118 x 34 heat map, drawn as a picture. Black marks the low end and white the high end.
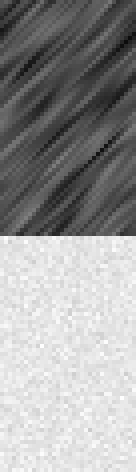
It is made of 2 by 1 panels. Panel 1,1: low, slanting up to the right. Panel 2,1: very high, fine-grained, faint in contrast.
